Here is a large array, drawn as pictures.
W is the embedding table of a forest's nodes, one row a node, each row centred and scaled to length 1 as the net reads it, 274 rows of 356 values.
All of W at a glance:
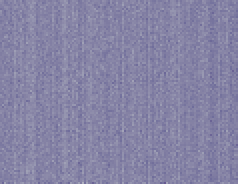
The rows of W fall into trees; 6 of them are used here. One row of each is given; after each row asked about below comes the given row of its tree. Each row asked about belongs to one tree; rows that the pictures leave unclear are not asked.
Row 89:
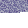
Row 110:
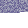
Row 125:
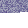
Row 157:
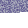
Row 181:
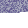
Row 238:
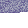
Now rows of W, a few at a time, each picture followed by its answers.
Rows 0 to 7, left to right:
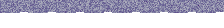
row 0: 125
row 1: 157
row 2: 238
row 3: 125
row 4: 157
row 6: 181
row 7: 238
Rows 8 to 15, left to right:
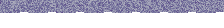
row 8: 157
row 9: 89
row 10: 125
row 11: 110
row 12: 89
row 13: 181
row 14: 89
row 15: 238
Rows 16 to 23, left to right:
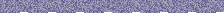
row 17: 238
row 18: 125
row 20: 89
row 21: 89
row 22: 125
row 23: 238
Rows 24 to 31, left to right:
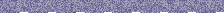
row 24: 181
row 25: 238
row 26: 238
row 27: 89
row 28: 157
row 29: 89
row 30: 181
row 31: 157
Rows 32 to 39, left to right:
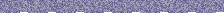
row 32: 89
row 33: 181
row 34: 125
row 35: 110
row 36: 238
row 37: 89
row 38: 125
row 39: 125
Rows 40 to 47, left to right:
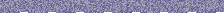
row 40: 110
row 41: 125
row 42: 110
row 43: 125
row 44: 238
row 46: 181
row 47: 238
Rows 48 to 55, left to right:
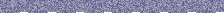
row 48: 157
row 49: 181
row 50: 89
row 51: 89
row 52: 125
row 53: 181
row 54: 110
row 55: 181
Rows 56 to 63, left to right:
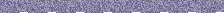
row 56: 110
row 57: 181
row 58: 157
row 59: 110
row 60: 110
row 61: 238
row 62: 89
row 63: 157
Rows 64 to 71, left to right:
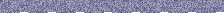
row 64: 157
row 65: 110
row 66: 157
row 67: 125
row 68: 181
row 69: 181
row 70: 238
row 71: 157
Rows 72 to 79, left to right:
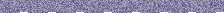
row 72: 157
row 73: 238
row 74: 125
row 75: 110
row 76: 157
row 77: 110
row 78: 89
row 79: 110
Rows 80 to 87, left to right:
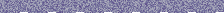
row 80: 125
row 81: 110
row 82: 125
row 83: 89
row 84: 89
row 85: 125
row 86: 110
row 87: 125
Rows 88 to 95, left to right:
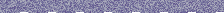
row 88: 157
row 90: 110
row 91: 125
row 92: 89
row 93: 110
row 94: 238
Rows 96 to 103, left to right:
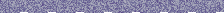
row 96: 157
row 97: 110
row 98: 125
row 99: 181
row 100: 157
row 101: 125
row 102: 181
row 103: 157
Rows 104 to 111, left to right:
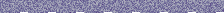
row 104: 238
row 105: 238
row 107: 110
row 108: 89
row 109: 110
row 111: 110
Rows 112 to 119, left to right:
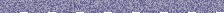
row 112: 110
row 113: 125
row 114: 110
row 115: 157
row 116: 89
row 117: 181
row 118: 125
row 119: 89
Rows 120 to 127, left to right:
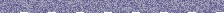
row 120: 89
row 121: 157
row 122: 157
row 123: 89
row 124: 125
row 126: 181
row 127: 110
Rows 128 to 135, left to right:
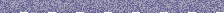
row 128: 157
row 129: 181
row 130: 125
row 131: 157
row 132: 125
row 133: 125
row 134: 157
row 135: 89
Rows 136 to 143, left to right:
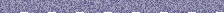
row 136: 238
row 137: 181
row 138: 110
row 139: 157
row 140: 181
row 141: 125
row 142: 238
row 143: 125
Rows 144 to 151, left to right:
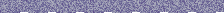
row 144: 238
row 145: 89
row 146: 125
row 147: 238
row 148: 89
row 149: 181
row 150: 181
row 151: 125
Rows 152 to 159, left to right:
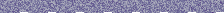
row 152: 110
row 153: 89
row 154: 181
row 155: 110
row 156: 157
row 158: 181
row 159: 110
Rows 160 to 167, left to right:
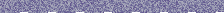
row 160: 110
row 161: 89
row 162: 110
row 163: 89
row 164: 157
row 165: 125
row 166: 157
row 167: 125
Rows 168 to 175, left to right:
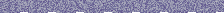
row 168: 238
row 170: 89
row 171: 157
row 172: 89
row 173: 125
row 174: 125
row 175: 125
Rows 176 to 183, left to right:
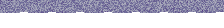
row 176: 157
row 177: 238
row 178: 125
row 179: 110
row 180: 110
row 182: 157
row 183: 238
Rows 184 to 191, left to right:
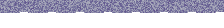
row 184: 110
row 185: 157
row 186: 157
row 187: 125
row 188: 110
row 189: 157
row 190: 181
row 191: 125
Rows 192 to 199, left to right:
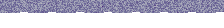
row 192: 89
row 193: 238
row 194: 125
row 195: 110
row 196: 110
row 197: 110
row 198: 238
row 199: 125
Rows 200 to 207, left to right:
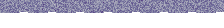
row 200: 110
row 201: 89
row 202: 238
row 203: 157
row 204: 125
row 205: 181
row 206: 125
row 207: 89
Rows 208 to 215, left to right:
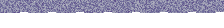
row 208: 125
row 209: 110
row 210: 110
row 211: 125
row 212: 89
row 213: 157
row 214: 110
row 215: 181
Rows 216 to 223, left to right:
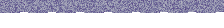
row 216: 238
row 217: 181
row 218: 181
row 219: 238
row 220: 125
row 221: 89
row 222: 157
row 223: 125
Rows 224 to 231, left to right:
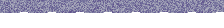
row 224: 157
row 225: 181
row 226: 238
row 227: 181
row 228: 125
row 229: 125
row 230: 110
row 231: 125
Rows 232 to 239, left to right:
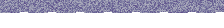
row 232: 110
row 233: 125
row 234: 89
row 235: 110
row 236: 125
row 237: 110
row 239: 181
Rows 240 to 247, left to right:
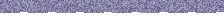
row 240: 89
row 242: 89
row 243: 125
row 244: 157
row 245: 157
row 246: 125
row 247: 125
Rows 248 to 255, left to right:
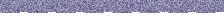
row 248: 157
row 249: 110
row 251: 157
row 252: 110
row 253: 181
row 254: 110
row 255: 157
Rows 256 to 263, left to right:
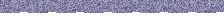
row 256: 157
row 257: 238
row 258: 157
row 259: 110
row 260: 157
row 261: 181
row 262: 89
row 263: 238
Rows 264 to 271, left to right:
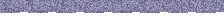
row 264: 157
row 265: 181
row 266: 125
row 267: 238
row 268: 238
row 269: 181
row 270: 89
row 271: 125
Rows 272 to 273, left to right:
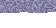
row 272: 110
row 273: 110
